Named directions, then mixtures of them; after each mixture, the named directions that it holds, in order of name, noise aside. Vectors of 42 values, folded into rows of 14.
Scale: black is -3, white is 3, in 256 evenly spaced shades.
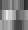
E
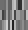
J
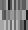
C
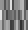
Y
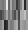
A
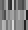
C, Y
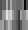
A, E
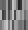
C, J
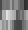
E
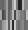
J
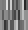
A, Y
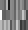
C, Y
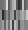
A, J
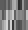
E, J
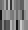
C, Y
